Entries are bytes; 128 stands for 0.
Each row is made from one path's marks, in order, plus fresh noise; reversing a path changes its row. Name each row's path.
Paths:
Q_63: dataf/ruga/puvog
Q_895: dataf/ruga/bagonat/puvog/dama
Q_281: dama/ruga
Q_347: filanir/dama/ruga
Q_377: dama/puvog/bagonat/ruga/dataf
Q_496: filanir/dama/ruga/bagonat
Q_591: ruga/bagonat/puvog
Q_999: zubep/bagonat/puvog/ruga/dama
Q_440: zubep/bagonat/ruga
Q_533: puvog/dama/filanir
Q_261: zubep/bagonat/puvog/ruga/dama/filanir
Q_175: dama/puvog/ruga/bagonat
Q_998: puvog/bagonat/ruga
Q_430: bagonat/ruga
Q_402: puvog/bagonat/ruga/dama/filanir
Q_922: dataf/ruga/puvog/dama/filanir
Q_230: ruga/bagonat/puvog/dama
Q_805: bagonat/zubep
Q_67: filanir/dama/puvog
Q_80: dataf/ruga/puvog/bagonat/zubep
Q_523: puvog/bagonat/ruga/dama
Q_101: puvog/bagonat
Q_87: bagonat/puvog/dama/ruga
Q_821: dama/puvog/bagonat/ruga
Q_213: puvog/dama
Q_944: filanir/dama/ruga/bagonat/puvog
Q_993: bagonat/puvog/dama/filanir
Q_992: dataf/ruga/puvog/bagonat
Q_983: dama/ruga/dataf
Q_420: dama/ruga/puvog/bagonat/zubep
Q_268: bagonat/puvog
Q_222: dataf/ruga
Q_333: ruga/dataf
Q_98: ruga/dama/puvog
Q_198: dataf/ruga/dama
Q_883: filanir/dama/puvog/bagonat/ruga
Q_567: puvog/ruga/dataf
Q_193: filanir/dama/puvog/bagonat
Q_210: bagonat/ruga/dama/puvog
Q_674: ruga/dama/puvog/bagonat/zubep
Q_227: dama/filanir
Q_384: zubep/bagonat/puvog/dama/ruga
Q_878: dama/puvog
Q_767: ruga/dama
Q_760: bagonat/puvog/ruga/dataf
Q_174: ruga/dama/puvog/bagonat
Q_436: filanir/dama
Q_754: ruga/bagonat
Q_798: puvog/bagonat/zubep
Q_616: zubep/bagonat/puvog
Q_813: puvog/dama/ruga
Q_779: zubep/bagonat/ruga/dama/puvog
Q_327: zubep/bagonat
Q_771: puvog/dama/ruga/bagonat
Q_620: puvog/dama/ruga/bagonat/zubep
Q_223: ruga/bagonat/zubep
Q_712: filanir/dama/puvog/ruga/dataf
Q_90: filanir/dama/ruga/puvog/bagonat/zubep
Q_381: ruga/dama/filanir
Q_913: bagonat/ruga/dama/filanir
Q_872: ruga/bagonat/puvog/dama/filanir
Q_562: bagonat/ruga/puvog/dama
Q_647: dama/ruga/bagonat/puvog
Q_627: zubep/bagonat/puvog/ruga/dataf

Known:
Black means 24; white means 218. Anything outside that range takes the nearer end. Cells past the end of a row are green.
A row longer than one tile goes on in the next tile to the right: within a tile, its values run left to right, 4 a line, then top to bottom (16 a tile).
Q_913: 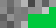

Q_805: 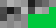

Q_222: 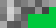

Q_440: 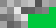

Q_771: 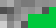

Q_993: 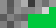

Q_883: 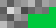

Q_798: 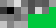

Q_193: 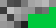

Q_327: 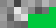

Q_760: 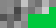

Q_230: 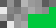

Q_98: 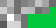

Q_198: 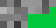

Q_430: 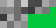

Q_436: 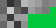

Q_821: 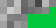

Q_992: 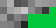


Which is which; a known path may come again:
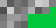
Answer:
Q_67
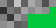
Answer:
Q_90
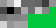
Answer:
Q_620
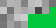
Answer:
Q_779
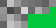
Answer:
Q_223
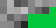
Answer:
Q_992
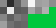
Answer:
Q_712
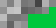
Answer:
Q_821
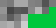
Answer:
Q_523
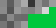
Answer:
Q_993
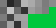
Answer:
Q_436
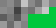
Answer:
Q_760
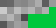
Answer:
Q_872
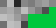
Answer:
Q_754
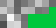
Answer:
Q_98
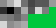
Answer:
Q_798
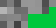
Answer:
Q_198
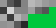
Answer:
Q_496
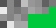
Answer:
Q_230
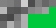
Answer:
Q_562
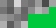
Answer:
Q_402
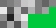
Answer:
Q_999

